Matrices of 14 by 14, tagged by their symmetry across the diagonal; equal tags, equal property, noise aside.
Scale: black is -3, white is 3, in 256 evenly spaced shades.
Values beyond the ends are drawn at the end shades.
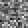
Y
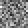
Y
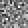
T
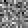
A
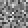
Y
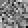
T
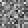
T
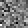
Y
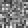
Y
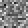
Y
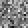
Y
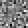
A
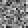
Y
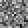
T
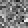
Y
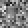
A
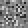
A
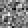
A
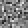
A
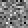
Y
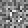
T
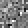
T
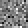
A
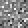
T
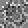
T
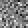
A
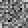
T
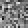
A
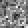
T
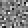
A
